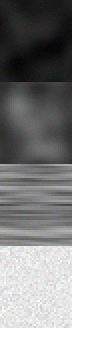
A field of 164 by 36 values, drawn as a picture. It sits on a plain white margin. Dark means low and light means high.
The table splits into 4 rows of 1 panel. Panel 1,1: very low, smooth, faint in contrast. Panel 2,1: low, smooth. Panel 3,1: middling, streaked across. Panel 4,1: very high, fine-grained, faint in contrast.
